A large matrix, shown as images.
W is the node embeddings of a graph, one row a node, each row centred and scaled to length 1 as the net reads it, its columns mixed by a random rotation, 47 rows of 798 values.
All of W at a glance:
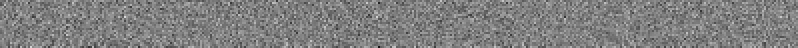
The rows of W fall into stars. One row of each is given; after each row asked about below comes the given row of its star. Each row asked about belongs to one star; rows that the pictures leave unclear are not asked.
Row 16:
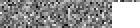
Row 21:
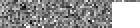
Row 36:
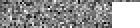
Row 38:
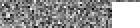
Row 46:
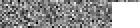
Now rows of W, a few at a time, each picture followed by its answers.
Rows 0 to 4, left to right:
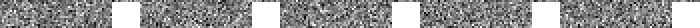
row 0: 36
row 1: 16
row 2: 46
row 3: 46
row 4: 36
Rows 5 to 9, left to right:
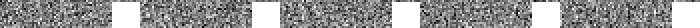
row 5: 46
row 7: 38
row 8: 46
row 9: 21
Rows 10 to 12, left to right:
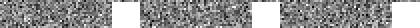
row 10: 16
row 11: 46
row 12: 46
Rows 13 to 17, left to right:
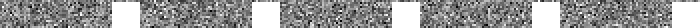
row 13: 16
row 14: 36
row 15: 36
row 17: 16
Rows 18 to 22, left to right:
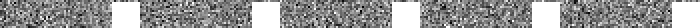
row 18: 46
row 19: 38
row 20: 38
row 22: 21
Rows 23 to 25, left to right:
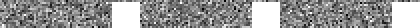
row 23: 38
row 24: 16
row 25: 36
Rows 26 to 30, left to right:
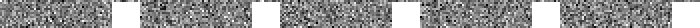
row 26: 16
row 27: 21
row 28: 46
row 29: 21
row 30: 38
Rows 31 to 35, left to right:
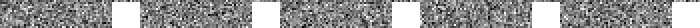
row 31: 36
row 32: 21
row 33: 36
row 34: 38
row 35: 36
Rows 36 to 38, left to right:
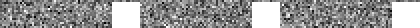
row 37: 21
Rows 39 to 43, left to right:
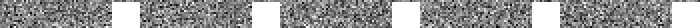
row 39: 46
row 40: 16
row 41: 21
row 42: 21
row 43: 46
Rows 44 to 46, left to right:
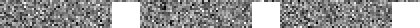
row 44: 46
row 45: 21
